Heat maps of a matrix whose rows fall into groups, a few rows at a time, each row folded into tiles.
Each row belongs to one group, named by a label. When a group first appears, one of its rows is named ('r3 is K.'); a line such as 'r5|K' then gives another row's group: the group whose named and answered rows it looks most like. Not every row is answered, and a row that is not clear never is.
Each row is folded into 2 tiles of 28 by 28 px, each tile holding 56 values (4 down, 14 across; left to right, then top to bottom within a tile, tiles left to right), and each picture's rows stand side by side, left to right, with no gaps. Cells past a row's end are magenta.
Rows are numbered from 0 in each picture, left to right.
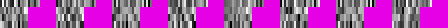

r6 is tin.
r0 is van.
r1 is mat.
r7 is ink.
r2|tin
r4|tin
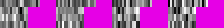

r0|ink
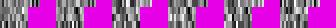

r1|ink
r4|ink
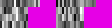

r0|ink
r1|van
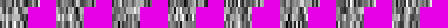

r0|ink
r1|ink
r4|van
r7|ink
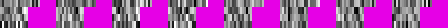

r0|tin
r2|tin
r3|tin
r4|mat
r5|ink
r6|ink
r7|tin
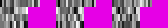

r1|tin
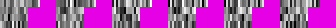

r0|ink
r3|mat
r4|mat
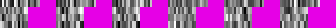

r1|tin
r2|tin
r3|van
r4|ink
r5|tin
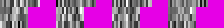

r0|ink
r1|van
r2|van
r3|tin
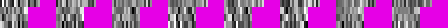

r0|van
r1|mat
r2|ink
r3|ink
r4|ink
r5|tin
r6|tin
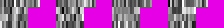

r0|ink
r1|mat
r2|van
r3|mat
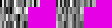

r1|van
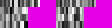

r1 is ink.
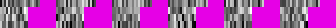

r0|van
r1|mat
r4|mat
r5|tin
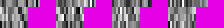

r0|ink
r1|ink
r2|van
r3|van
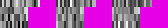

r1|van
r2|van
